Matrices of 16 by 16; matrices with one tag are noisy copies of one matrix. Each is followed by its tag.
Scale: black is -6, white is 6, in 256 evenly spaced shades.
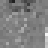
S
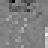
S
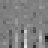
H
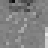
S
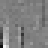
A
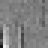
A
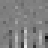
H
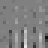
H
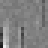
A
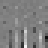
H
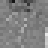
S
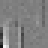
A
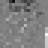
S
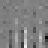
H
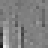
A
